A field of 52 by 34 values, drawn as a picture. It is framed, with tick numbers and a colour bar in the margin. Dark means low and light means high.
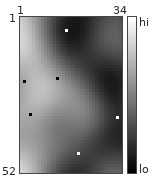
Six lone cells stand out: three far higher and three far lower than their neighbours. No regular stripes run through it. Overall the values sit about 40% of the way up the scale. Values rise toward the left.
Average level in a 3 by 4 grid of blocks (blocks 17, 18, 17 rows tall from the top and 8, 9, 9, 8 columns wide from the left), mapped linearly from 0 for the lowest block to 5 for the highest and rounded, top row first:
5101 | 5420 | 4211
